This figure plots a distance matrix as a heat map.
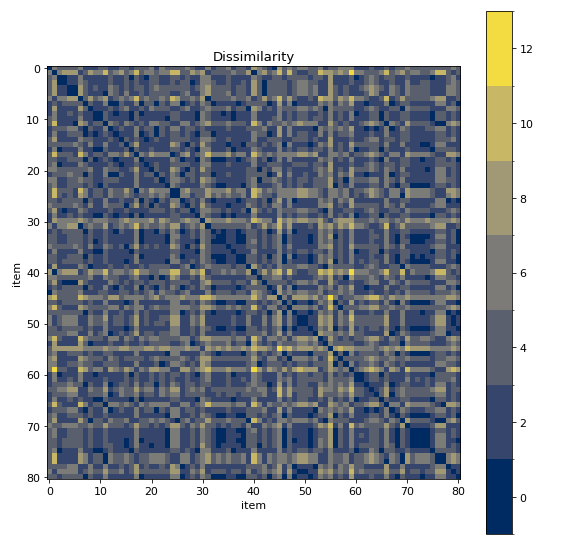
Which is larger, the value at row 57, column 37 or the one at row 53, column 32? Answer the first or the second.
the second
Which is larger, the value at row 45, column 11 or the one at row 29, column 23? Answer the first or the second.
the first
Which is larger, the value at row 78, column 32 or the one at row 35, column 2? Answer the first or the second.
the second
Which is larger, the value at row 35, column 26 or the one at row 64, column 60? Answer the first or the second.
the second
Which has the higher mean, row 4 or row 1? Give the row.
1
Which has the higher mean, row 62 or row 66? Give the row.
66
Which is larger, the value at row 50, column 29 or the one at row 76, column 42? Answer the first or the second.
the first
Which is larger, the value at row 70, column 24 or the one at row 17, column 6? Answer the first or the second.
the second
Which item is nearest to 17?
24
